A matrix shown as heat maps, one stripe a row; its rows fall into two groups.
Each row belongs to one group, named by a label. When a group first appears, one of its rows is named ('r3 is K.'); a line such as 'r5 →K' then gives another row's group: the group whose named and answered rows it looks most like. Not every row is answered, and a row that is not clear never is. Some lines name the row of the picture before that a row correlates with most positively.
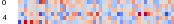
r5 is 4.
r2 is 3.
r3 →4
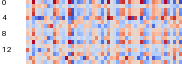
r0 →3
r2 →3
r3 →3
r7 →3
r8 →3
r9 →4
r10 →3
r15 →3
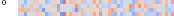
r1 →4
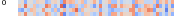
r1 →3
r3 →3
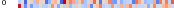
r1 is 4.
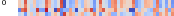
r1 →3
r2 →4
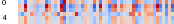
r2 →3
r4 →3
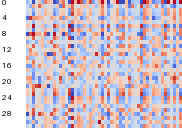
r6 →3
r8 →4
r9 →3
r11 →3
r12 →4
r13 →4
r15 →3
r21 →4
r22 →3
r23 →3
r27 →3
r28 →4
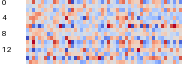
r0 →3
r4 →4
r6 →4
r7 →4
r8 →4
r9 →4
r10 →3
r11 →3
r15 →4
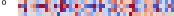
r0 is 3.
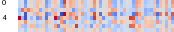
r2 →4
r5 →3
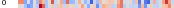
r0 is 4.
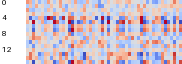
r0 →4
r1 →4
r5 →3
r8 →3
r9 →4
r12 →3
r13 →4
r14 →4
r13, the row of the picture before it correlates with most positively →0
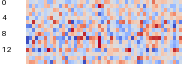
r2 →3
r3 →4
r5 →3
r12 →4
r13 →4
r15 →4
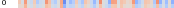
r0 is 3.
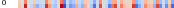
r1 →3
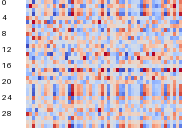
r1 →4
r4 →4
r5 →4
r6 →4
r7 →3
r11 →4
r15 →3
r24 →3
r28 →4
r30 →3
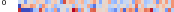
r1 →4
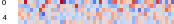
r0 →3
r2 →4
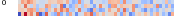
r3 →4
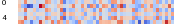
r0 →3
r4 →3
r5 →4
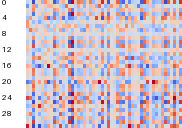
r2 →3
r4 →4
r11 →3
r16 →4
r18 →3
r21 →3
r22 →3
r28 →4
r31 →4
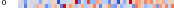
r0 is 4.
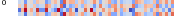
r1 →3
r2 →4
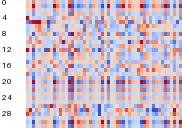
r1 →3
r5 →4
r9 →4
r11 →3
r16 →3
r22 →3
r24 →3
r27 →4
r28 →4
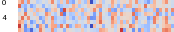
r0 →4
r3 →3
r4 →4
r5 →4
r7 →4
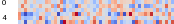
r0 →3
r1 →4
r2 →3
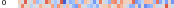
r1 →4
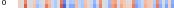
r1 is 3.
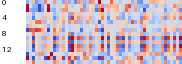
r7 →4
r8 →3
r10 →3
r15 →3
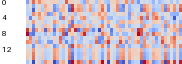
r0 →4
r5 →3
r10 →4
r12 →3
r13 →3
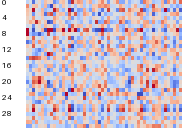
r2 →3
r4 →3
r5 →4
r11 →3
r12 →4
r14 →4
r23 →4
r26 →3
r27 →3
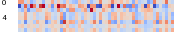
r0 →4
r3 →3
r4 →3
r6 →4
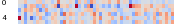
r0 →4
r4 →4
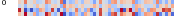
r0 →3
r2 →4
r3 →3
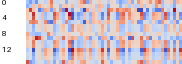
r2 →4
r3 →3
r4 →3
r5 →4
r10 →3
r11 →3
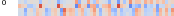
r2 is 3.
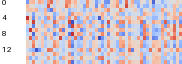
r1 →4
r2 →4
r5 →3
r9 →4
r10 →3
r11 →3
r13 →3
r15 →3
